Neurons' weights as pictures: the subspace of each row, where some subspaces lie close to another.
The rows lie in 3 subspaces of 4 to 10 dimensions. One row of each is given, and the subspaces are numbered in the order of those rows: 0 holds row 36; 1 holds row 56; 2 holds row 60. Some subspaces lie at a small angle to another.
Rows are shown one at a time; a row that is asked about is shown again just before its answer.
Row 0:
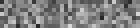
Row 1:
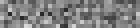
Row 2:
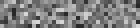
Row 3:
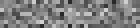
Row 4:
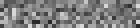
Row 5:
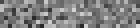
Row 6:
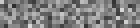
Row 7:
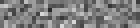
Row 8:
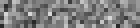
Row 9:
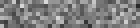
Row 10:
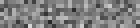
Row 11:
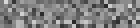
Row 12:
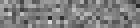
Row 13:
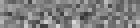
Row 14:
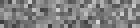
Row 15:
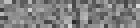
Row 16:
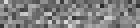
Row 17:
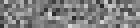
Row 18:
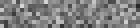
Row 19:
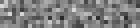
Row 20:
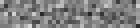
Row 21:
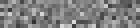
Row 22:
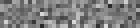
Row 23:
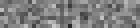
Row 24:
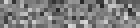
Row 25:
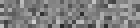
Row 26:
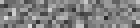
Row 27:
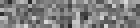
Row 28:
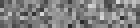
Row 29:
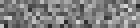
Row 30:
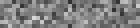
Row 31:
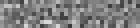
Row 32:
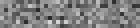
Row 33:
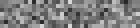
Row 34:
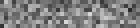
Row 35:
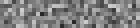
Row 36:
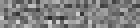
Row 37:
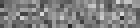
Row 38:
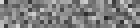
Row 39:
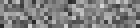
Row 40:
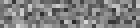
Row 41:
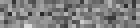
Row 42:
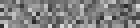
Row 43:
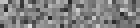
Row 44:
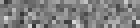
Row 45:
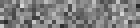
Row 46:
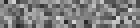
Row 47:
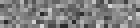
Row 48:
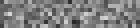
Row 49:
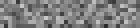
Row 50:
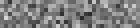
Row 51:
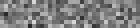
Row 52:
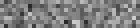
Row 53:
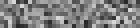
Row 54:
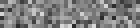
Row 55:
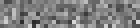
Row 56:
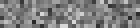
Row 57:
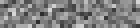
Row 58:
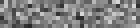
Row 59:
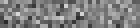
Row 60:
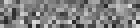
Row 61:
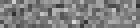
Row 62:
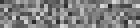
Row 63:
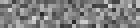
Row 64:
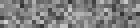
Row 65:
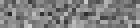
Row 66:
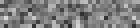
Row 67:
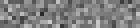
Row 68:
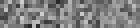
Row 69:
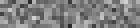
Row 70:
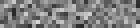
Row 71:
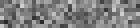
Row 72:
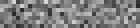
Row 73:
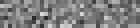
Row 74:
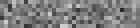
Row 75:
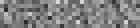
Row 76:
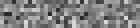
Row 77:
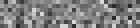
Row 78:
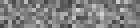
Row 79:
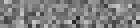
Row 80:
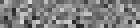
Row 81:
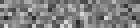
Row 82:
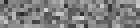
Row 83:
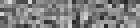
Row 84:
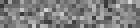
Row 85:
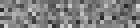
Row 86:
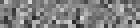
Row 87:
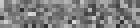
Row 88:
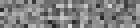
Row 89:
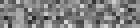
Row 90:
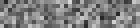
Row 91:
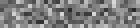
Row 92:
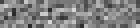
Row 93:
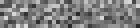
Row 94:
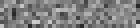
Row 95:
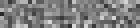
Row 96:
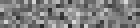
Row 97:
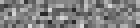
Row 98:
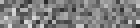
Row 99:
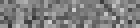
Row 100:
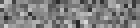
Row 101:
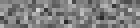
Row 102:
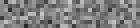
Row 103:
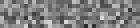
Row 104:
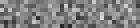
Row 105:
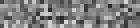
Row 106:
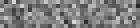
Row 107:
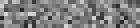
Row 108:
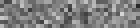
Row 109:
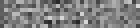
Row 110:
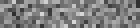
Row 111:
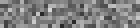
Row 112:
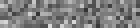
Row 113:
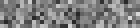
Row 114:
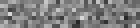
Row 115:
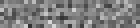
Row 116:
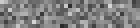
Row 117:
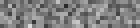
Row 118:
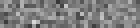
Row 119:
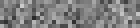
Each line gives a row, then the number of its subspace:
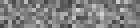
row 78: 0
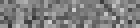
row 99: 1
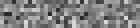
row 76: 0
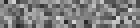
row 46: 1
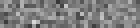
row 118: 0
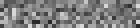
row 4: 2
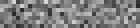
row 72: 1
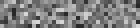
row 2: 2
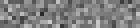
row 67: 0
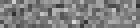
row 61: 2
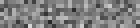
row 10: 2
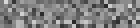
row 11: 1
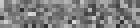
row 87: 0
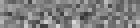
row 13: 0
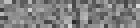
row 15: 1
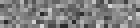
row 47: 1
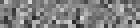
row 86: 1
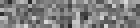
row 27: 1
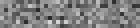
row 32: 0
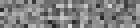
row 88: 2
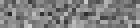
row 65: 0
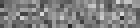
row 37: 0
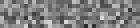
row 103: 0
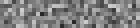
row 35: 2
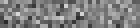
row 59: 0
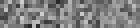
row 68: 0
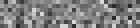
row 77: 1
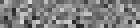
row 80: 1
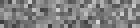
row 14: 0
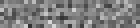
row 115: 2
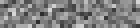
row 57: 2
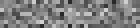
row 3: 1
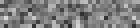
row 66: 2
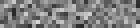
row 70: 2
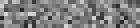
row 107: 0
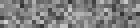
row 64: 1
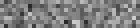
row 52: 2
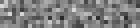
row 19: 0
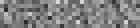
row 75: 0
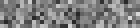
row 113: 1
